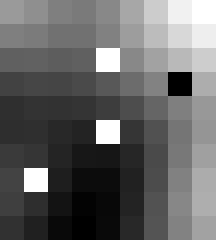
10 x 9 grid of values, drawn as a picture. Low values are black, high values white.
Odd rows or columns: none. Slope: up to the top right. Ninth with the highest average: top right. Lone odd cells: 4, 3 higher and 1 lower than their neighbours.
